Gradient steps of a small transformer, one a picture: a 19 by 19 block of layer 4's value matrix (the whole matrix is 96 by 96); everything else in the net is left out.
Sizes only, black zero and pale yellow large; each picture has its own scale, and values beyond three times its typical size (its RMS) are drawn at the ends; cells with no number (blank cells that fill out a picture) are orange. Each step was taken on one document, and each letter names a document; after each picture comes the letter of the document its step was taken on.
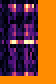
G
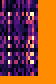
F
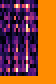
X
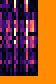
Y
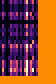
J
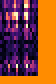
Y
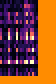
Y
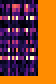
X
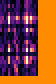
X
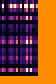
J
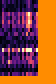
F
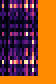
J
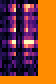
G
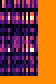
F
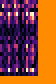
F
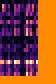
F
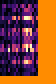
G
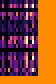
J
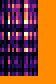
X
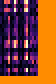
Y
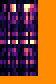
G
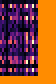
J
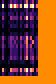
J
